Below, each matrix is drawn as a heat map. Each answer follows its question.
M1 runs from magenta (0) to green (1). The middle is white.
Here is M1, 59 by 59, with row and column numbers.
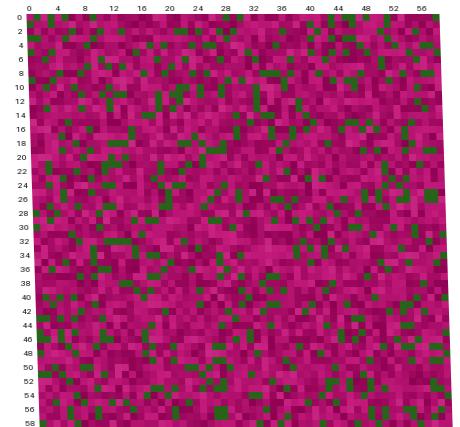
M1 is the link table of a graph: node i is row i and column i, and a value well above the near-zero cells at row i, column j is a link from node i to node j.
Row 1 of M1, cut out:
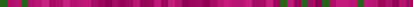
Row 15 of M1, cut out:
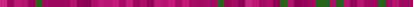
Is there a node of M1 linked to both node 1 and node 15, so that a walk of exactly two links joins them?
yes
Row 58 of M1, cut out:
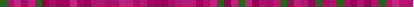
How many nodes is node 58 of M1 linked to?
8
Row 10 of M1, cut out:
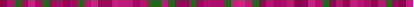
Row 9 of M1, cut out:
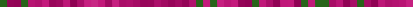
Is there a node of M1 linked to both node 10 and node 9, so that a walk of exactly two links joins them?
yes
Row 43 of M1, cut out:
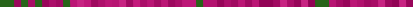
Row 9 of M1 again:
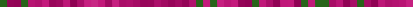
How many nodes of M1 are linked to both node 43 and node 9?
5
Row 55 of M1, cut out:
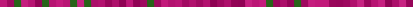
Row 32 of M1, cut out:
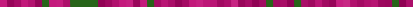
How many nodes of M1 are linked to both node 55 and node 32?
6
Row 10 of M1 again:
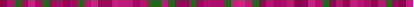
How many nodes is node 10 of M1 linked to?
11
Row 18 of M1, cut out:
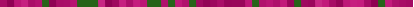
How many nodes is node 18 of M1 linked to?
11
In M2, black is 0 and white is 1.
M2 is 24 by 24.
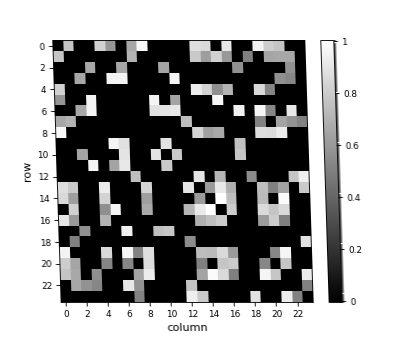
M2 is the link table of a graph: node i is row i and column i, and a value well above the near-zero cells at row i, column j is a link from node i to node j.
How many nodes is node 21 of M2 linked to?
12
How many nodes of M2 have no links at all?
0
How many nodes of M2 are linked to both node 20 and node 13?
8
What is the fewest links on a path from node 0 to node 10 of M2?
3
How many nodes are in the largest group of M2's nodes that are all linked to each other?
6
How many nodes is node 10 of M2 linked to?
5
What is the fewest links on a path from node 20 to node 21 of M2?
1
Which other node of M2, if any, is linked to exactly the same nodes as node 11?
none
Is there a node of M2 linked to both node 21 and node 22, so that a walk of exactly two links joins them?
yes
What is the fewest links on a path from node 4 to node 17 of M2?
3
